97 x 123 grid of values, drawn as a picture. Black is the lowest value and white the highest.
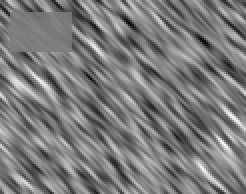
The values follow a bell shape. No row or column stands out. Neither half mirrors the other. In the top left lies a patch that is calmer than the rest. The top left is the smoothest part. There is no overall slope.
